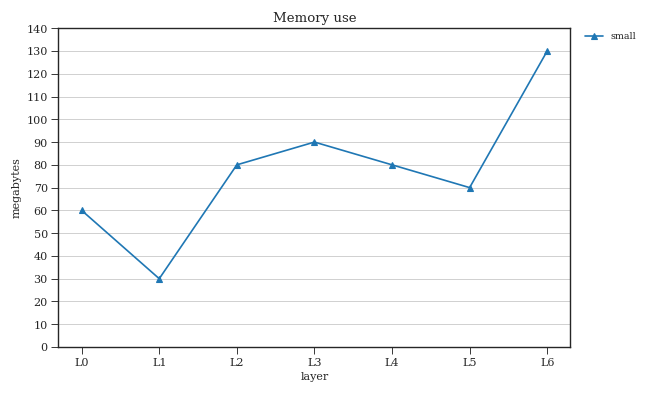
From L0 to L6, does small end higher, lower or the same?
higher
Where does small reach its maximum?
L6
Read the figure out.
Title: Memory use
x-axis: layer, ticks L0 L1 L2 L3 L4 L5 L6
y-axis: megabytes, ticks 0 10 20 30 40 50 60 70 80 90 100 110 120 130 140
Legend: small
Values:
small: 60 30 80 90 80 70 130
